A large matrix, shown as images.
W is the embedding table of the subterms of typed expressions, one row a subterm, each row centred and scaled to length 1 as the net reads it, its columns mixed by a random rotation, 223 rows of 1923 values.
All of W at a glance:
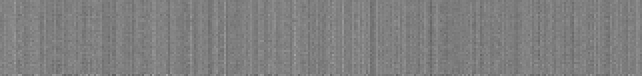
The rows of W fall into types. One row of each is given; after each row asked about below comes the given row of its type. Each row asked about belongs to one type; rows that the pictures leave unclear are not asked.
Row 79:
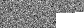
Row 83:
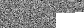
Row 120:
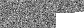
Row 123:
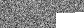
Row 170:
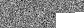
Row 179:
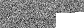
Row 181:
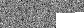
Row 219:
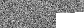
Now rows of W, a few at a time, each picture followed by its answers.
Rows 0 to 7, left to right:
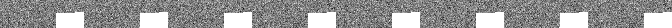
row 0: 219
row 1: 179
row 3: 219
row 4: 219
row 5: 181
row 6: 179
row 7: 219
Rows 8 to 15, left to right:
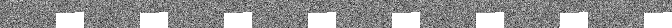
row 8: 79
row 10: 170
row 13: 181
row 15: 123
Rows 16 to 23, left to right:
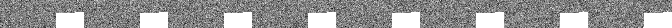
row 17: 79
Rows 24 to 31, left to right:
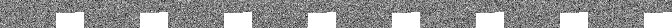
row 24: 181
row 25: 83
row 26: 79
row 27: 179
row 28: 179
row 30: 79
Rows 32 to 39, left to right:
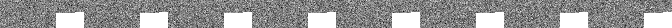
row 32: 181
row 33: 179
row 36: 123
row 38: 179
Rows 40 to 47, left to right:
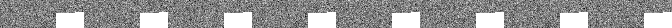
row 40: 170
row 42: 181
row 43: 170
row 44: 79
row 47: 219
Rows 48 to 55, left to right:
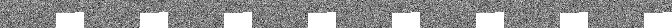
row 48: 219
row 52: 170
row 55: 170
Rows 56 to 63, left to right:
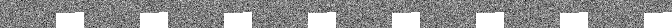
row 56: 170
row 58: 79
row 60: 123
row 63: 123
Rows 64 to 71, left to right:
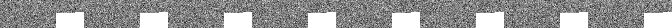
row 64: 79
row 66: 179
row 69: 120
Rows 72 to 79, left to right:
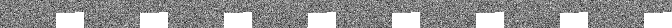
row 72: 83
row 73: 123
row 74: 179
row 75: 179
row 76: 219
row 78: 219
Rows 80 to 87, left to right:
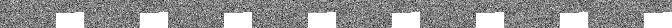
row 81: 120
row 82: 170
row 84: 120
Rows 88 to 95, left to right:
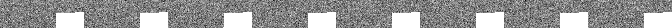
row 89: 83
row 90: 179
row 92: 123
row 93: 123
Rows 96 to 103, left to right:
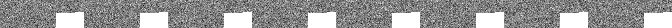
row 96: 179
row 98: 120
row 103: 170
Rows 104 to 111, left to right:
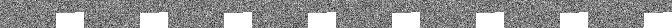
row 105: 123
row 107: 219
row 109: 123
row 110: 79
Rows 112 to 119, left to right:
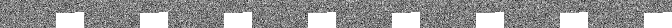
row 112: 170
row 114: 219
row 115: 170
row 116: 79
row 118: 83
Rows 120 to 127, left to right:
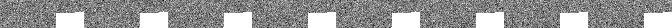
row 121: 120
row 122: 179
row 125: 219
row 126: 219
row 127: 219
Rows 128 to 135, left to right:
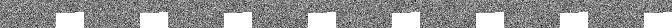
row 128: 179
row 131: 179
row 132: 120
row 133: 181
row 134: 120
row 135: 179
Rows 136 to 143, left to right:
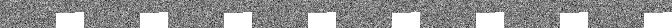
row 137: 170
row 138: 170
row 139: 181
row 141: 181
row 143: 170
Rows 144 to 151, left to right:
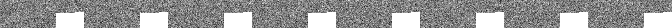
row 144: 120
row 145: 179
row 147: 170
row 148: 79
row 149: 83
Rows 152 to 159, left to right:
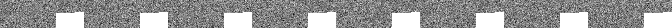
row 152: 120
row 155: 83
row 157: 120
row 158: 170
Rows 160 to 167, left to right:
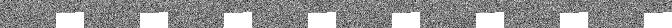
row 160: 83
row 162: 120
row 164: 219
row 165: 219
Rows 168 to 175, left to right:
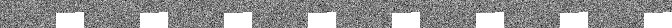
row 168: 123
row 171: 179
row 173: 79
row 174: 120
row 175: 83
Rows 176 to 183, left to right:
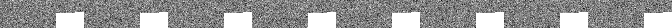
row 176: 79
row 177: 123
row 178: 170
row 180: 83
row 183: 170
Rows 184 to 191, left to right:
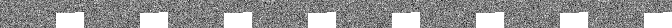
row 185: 170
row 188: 219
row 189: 170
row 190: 181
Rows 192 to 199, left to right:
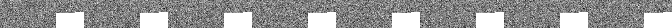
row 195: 170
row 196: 179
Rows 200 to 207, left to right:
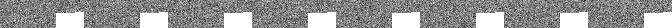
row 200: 120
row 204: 181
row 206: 83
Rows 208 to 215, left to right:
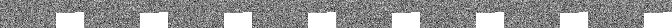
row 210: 181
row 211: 83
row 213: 179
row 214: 120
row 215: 179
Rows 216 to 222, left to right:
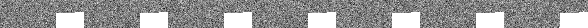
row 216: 181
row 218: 123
